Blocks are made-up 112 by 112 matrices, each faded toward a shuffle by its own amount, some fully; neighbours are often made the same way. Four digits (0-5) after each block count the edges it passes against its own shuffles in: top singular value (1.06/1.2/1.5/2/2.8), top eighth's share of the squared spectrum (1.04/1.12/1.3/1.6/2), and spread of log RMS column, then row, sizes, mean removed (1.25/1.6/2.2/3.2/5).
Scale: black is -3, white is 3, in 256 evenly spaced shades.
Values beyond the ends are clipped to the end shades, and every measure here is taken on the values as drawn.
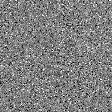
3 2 0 0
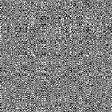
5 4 3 3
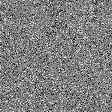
0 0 0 0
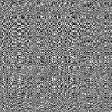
5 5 4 4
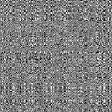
5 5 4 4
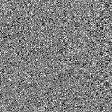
4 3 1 2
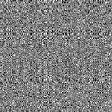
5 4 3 3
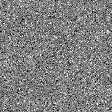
3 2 1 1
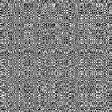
5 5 4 4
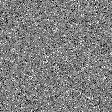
0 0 0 0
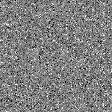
3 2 1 1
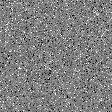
2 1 0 0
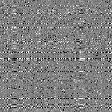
5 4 2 4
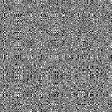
5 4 3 3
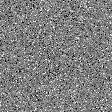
0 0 0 0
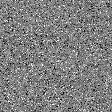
2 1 0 0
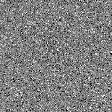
3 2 1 1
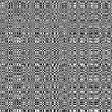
5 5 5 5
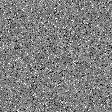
0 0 0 0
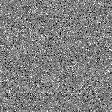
3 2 0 0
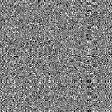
5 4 3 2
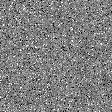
2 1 0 0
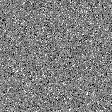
2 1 0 0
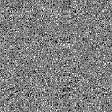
4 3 2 2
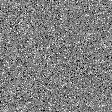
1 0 0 0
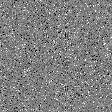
2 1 0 0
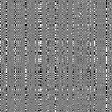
5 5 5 3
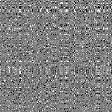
5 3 3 3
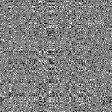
5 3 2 3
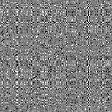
5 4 3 3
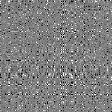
5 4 3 3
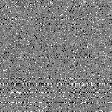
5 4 2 3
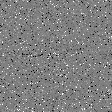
3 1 0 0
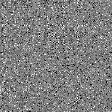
3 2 2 1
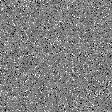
2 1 1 1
